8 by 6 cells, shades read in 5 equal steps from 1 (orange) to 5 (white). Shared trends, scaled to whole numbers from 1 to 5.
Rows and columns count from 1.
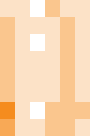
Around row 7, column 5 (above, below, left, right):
3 3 3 3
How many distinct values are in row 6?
2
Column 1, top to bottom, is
4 3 3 3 3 3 1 2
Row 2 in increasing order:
3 3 4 4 4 4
